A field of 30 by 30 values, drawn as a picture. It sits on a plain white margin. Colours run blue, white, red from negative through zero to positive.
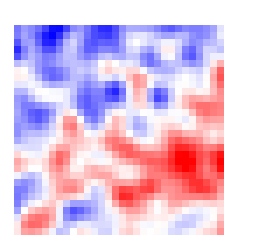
The top left is the ninth with the lowest average. The field is mottled with small blotches. No lone cell stands out from its neighbours. On average the colour sits 50% of the way up the scale. There is an overall slope up to the bottom right.
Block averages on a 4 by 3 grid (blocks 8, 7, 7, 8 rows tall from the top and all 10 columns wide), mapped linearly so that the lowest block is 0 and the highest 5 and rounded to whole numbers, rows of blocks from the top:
0 1 1
1 1 3
3 3 5
2 3 3
